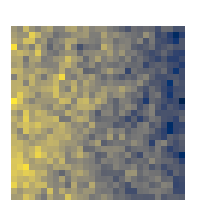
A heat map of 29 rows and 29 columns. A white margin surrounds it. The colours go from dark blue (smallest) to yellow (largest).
No regular stripes run through it. The field climbs toward the left. No row or column stands out. On average the colour sits 50% of the way up the scale.
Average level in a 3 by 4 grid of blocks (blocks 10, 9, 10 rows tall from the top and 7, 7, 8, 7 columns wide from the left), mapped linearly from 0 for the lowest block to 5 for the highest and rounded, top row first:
4320 / 5420 / 5321
